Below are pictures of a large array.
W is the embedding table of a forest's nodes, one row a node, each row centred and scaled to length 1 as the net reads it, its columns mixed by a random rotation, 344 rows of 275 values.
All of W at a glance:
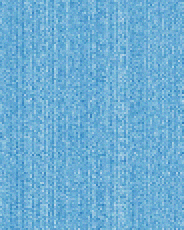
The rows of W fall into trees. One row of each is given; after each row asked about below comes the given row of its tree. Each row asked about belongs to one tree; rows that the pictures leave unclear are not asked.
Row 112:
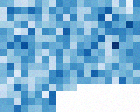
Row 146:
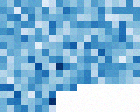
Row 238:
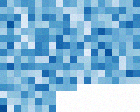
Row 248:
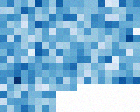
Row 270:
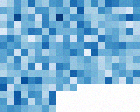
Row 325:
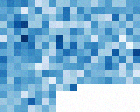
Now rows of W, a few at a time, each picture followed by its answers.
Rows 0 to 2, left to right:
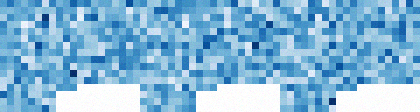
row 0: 248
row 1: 112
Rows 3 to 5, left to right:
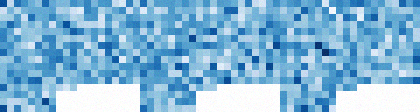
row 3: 238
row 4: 238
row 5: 248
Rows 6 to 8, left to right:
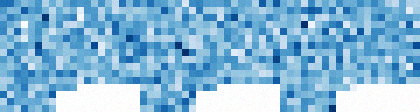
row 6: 248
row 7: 248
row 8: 112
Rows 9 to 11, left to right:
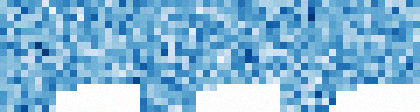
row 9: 248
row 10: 238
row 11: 146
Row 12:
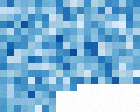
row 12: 325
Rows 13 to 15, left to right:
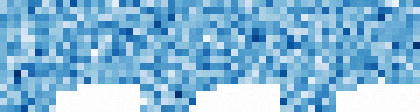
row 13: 248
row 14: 146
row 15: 112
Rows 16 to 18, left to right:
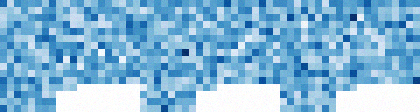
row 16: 238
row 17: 248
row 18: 248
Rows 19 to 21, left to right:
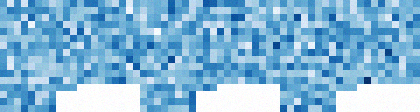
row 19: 112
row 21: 238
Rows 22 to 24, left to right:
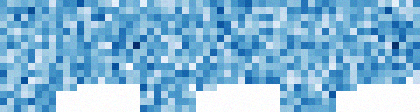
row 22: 112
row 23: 270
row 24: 112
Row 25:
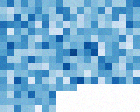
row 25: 325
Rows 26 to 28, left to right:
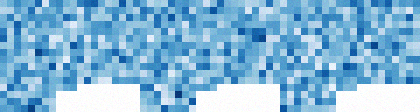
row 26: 248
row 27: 146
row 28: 270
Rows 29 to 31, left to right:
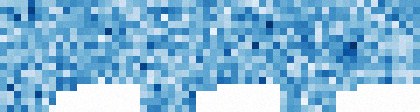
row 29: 146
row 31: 325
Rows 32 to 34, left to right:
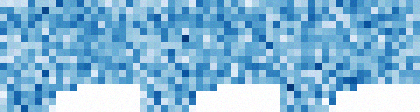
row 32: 146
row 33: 146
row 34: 146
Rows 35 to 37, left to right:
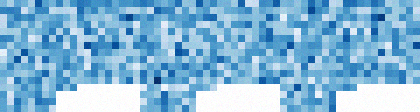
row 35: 270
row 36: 248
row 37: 112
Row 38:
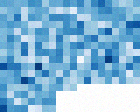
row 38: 238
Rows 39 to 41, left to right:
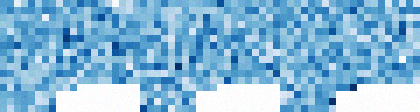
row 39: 112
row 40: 238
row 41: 146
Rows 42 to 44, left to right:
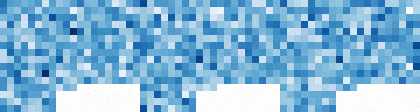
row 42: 238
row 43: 238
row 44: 112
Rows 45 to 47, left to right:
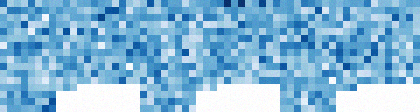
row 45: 112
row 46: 248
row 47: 325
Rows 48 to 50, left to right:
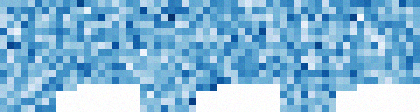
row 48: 112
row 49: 146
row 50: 248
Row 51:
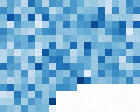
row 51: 146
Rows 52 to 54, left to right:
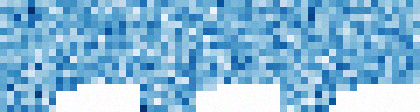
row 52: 146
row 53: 238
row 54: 146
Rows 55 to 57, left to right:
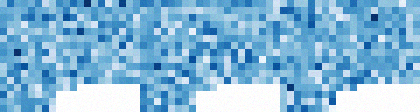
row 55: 248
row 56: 238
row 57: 146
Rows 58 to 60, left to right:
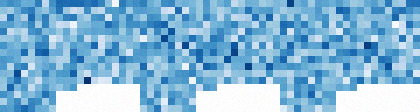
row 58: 248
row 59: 325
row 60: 325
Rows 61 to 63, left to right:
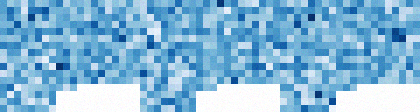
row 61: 146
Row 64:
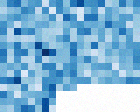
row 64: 248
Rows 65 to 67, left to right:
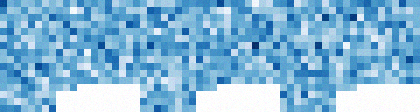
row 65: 238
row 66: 112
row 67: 248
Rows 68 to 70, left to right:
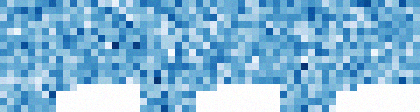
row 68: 112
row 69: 248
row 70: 248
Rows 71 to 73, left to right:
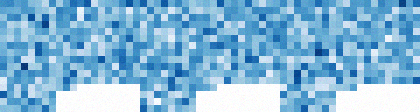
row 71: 248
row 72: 238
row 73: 248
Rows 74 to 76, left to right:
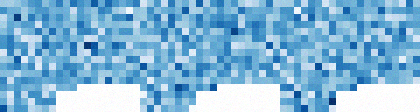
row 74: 270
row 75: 146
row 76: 146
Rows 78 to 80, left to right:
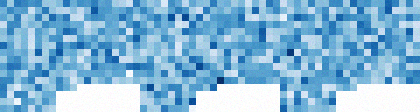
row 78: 238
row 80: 270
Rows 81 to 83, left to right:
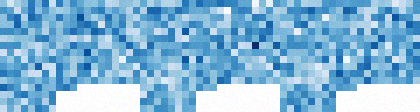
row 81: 146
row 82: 112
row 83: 112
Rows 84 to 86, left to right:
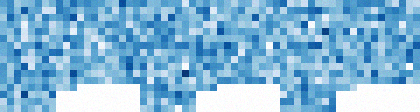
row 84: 248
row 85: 325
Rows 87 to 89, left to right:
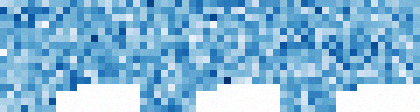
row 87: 146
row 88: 248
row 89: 325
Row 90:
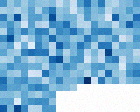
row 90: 238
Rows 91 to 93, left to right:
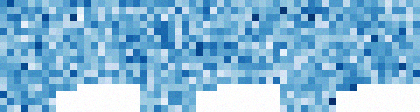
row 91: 248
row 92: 325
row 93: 146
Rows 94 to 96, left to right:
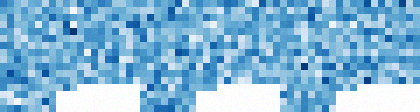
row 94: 238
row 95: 248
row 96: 248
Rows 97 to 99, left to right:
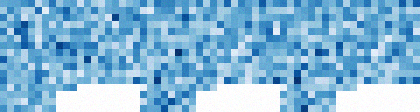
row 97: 325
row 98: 248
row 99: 248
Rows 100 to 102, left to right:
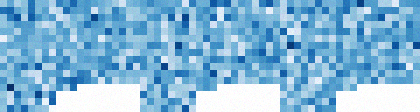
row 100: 146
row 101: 248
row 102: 112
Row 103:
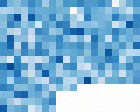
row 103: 238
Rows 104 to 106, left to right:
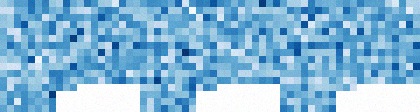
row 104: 112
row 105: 248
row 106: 112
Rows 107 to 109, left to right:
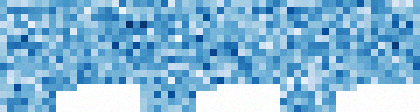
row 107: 112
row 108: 325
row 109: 112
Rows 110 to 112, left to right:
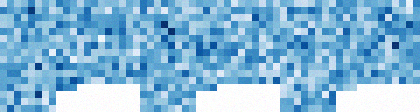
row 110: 146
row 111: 325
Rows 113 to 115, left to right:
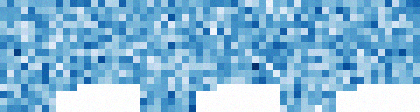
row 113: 248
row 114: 112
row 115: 325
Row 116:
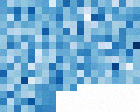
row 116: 112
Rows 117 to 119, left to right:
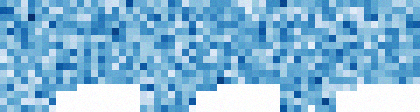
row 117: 146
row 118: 146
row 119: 238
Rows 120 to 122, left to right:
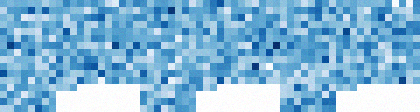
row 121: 112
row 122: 112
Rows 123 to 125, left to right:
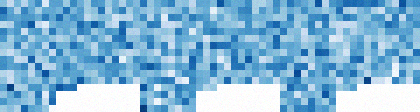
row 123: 146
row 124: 238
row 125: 248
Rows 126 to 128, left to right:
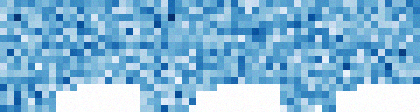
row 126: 270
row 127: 146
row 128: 325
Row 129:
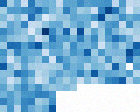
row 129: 112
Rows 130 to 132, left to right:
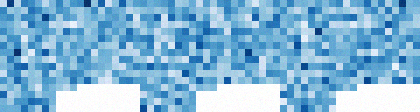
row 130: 248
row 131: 238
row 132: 248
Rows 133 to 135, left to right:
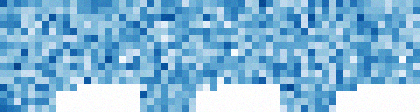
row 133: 238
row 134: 248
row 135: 146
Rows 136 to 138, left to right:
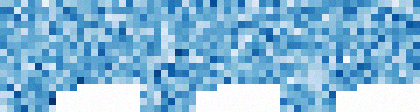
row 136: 146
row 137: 248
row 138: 112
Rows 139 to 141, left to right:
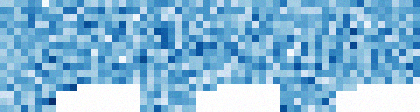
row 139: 146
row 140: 325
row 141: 238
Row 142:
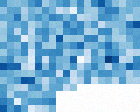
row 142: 238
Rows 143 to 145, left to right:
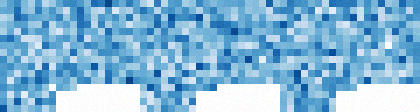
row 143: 270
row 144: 146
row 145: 248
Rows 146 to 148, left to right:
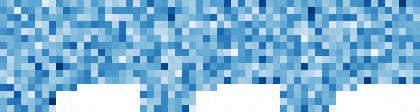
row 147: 248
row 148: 248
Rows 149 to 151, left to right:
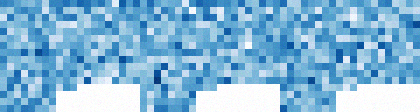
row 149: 248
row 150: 248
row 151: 238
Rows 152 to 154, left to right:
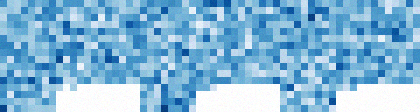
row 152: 238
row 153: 248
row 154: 146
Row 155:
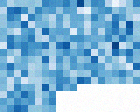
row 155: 112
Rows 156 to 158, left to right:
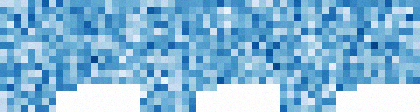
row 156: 146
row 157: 112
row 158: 270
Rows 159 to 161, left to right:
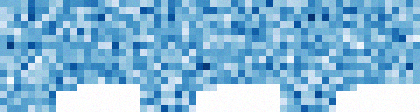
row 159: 112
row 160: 146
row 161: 146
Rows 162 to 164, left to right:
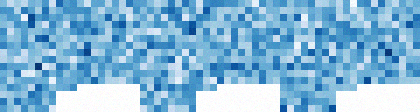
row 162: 146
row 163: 112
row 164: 238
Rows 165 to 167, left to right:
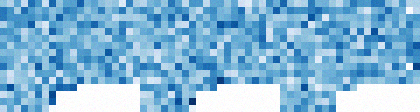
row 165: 146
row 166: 146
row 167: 112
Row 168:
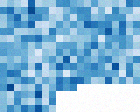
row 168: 146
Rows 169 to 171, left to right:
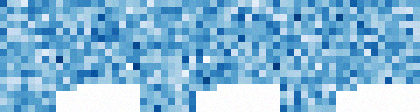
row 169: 112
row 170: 112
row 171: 270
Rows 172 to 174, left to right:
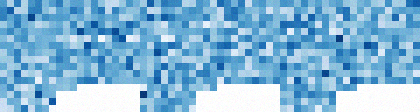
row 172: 146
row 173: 248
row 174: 325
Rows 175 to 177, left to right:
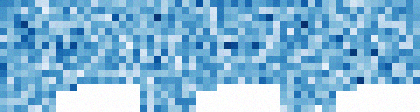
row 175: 325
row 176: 270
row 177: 325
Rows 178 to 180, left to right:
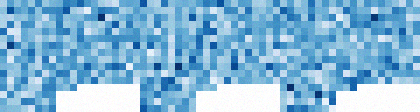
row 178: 112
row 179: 238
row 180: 146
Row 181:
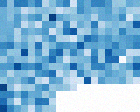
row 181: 238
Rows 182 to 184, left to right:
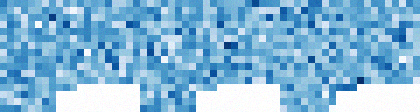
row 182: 238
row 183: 270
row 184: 146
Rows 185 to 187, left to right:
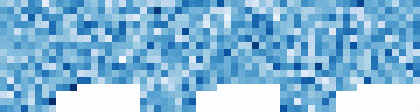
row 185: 146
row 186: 112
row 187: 238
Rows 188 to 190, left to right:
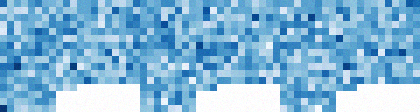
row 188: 238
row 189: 325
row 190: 325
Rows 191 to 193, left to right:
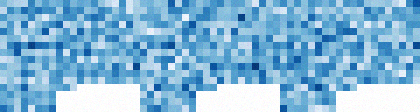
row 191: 112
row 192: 112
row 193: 238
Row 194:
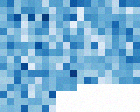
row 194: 248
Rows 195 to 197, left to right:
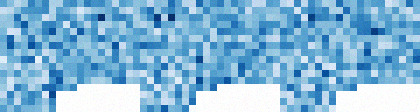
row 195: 112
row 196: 146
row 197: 146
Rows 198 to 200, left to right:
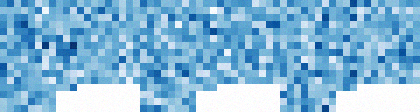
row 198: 325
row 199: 238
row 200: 248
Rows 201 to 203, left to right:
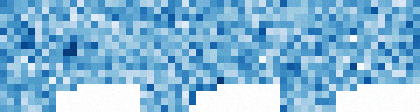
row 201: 325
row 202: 146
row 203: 238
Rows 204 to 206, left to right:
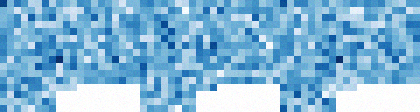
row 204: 238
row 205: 325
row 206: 238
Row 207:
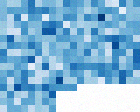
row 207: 112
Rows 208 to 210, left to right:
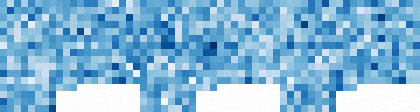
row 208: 112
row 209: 325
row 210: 112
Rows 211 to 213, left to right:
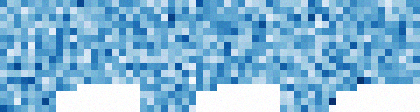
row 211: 238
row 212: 146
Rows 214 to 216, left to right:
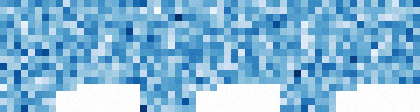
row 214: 248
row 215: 238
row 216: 248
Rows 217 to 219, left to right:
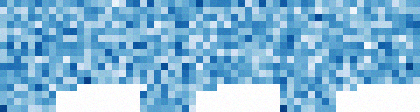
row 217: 238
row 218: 248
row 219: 238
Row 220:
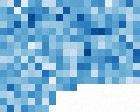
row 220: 146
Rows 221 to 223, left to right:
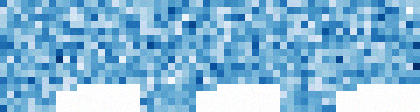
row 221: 238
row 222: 112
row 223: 112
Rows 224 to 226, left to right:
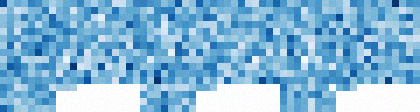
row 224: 238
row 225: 248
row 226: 270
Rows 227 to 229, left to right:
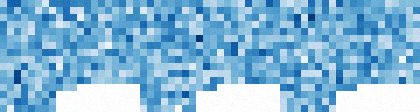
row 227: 248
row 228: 325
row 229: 146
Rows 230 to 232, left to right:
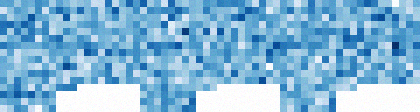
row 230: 325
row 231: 112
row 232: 112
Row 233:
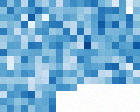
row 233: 112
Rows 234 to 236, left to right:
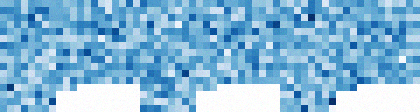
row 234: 146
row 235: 238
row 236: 146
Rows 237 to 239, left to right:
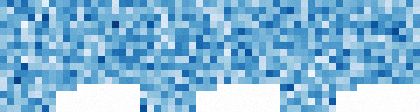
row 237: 248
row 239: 146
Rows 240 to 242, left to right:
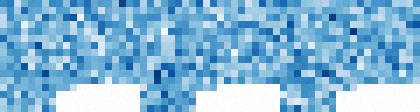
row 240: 248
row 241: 248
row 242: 238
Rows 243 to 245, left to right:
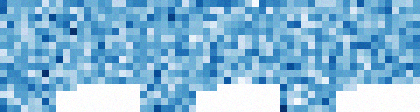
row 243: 238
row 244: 248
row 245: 238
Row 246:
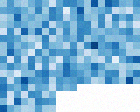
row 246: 270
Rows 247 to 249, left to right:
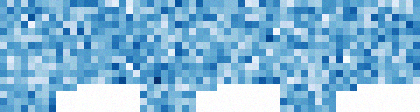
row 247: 112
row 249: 112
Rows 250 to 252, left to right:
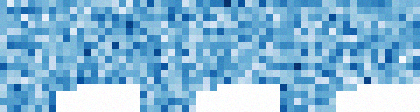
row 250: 112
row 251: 248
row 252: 238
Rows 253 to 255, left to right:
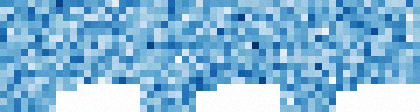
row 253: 248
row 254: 112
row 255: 146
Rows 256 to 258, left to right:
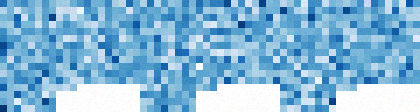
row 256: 238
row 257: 248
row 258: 146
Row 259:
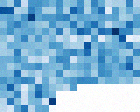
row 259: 146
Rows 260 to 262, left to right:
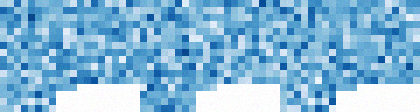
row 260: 146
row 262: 146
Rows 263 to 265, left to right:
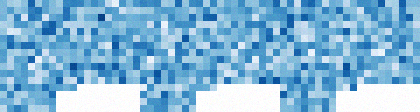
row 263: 112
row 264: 248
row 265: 248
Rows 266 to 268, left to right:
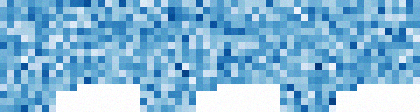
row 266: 248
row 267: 146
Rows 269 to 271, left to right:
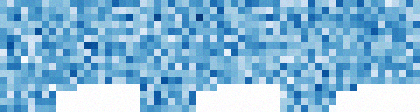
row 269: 270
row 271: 146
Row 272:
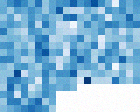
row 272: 248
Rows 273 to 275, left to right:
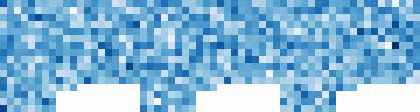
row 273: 238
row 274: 238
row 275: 112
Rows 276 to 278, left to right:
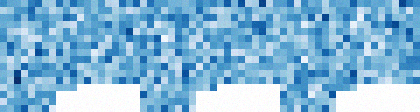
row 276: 248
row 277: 248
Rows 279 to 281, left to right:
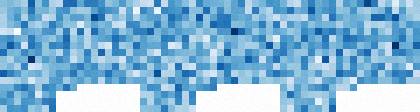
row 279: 112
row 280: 146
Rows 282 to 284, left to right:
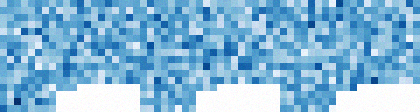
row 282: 270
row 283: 325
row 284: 146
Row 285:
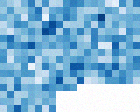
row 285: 112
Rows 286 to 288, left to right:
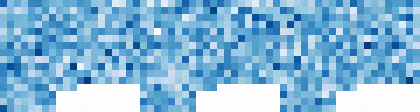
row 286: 238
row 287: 112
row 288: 270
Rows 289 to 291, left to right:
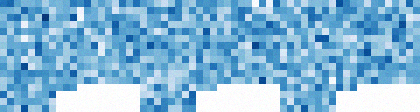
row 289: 248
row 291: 146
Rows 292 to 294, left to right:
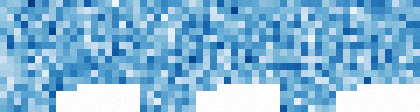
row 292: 112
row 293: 238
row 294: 238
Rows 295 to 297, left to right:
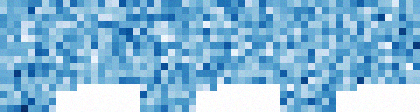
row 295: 248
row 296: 248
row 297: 112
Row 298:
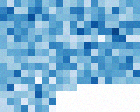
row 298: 146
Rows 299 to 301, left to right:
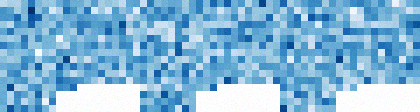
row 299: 146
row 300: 248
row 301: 238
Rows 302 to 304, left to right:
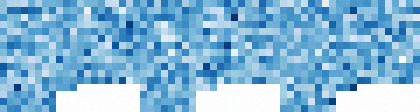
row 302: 112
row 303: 248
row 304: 146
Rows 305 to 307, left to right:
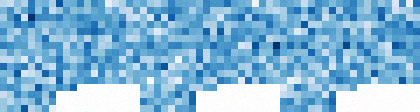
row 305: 146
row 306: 112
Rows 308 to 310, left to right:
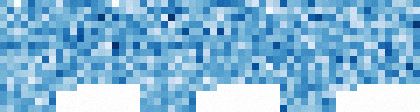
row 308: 112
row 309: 112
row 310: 238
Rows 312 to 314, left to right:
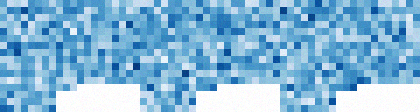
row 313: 146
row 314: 146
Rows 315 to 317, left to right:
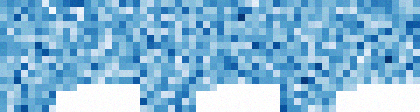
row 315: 248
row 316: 112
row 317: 238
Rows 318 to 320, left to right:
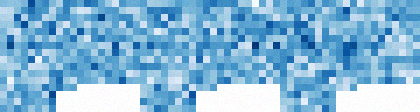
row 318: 112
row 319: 112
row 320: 325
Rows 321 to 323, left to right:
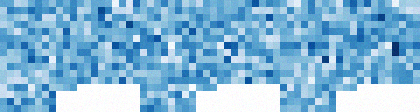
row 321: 112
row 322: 270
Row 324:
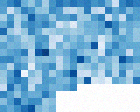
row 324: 248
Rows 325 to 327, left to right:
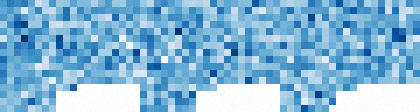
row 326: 270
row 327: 146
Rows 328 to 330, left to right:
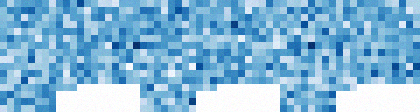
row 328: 112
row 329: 146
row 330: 112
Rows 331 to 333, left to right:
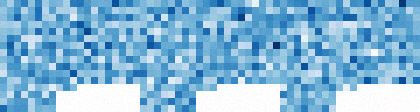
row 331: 270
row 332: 112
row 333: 248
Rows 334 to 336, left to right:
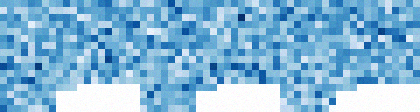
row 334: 238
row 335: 112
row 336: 146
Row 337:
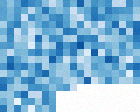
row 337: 238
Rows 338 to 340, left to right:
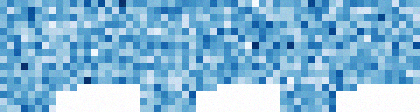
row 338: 248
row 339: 112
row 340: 112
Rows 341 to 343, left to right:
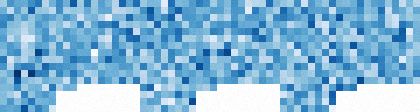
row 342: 146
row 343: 146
